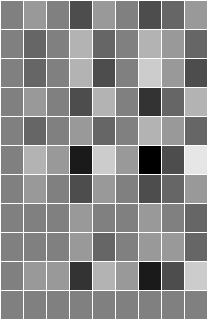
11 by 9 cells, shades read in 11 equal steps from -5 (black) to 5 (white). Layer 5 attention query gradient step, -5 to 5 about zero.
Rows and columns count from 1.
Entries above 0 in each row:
3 3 3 3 3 5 3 2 3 5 0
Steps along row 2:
down up up down up up down down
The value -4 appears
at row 6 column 4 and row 10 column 7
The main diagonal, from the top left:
0 -1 0 -2 -1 1 -2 0 -1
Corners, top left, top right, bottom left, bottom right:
0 1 0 0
